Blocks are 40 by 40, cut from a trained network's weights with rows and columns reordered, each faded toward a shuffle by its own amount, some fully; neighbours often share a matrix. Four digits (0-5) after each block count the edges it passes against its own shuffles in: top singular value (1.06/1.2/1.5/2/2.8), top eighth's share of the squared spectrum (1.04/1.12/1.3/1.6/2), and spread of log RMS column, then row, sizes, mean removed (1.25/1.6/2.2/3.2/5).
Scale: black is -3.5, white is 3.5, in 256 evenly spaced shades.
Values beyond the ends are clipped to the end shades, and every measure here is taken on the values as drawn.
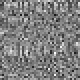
3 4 2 2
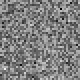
0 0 0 0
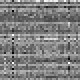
4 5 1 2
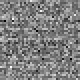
2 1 0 0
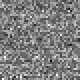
1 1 0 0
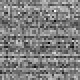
4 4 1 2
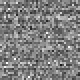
2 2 0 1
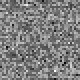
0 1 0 0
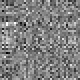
4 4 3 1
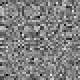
3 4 1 2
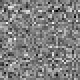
3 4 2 2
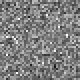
0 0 0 0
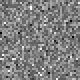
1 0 0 0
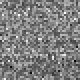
1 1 0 0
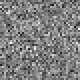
1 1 0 0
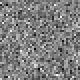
0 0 0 0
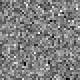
0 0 0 0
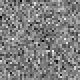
1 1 0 0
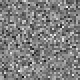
1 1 0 0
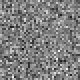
1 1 0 0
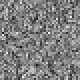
3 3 1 1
